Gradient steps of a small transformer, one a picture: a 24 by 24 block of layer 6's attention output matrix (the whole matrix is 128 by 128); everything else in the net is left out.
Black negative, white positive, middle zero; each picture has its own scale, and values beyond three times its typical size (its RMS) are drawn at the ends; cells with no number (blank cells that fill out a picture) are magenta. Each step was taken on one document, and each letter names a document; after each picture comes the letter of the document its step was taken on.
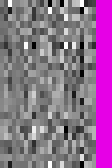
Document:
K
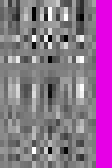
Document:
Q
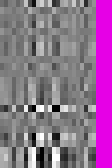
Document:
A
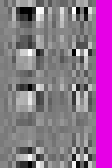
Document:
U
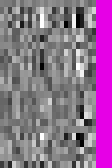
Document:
K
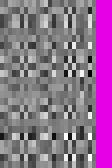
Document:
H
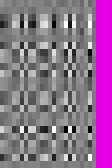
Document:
H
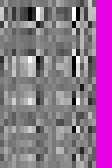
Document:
U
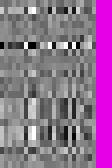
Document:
K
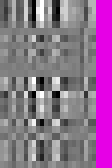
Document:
A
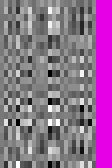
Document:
Q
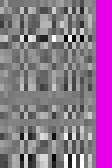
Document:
H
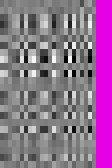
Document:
H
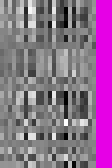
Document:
K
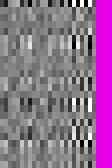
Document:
H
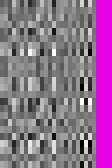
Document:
H
